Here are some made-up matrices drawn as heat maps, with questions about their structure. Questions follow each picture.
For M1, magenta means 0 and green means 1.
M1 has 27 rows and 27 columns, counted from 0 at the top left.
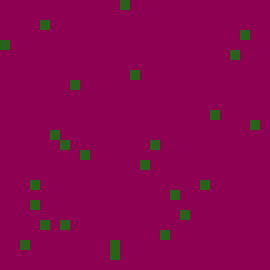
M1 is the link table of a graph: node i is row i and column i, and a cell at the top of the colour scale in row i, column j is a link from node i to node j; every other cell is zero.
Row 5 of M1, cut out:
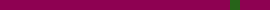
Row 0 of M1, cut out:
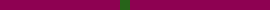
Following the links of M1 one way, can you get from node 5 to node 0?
no
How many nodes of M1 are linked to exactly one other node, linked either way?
2
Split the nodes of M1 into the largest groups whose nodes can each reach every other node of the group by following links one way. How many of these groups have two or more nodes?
2
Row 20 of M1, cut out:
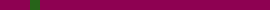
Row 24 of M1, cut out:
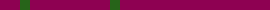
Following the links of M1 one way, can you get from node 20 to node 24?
yes
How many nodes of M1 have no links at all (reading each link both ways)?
4
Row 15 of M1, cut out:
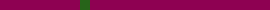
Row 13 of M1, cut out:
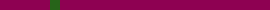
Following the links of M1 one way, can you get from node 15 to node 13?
yes
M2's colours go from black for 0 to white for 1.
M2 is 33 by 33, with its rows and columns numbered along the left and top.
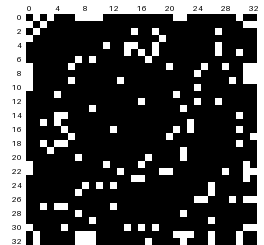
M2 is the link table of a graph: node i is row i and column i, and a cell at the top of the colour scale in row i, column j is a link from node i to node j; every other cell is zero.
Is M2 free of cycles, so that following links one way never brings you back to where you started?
no
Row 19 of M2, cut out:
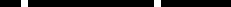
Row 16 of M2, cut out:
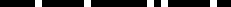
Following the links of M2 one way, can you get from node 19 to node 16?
yes
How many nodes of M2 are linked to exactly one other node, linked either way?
0
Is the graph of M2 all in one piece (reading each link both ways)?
yes
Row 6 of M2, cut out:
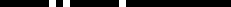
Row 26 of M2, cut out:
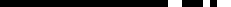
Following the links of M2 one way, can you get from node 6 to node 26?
yes
